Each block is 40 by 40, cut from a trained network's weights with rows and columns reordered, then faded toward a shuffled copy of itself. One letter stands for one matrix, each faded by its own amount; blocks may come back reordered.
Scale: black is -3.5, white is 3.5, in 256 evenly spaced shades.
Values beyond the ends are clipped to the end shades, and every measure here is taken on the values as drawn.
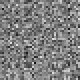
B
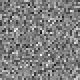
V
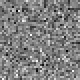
V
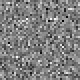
V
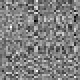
B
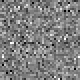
V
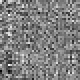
B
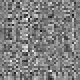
B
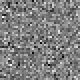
V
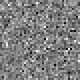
V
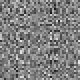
B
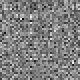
B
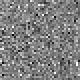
V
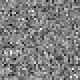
V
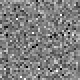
V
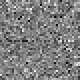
V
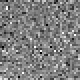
V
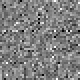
V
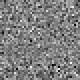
V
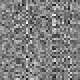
B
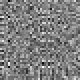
B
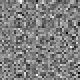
B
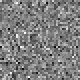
V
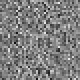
B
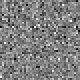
V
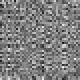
B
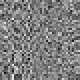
B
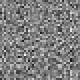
B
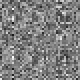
B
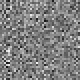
B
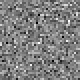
V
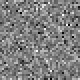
V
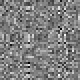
B
